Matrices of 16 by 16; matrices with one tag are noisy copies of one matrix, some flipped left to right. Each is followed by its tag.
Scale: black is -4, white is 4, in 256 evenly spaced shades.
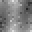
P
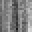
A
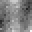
P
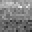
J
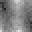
P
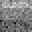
J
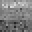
J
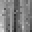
A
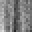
A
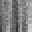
A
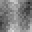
P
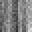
A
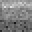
J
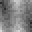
P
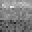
J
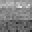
J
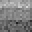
J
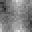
P
